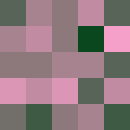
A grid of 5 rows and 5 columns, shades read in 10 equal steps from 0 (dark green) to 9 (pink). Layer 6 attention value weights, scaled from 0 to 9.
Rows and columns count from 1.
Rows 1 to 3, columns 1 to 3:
3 6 5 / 6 7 5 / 5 5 6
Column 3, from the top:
5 5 6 8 5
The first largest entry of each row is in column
4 5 3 1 4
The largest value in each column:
8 7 8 7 9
